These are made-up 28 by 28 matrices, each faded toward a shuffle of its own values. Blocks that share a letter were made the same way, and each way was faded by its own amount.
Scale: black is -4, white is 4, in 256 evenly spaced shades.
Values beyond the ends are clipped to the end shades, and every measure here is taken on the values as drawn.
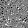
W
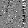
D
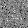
W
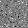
W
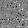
W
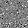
W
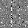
D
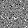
W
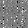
D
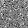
W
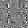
D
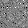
W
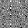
D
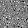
W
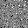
W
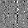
D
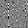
D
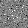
W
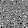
W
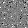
W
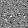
W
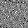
W
